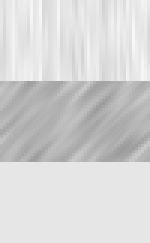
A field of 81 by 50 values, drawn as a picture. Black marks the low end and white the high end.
The table splits into 3 rows of 1 panel. Panel 1,1: very high, streaked downward, faint in contrast. Panel 2,1: high, slanting up to the right, faint in contrast. Panel 3,1: very high, flat.
